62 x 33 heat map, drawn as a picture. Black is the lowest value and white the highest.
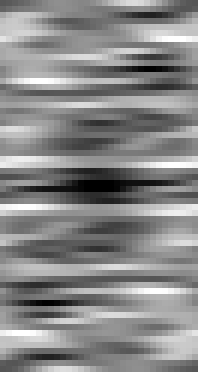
Ninth with the lowest average: centre. Grain: streaks across. Histogram: bell-shaped. Slope: none. Symmetry: a half turn.
